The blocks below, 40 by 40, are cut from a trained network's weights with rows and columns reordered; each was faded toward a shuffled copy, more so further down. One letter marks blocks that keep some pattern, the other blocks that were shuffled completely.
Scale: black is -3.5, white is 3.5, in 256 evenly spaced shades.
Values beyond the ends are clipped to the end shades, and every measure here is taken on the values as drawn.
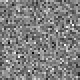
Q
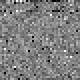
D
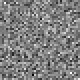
Q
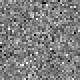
Q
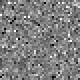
Q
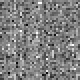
D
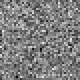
D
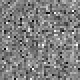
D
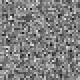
Q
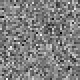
Q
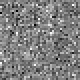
D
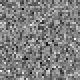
D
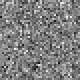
D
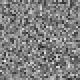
Q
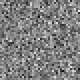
D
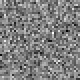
Q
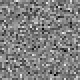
Q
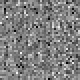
D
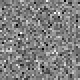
Q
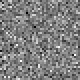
Q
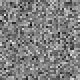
D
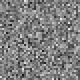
Q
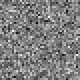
Q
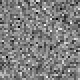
Q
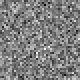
Q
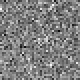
Q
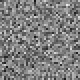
Q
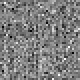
D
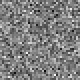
D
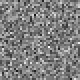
Q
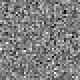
D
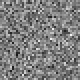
D
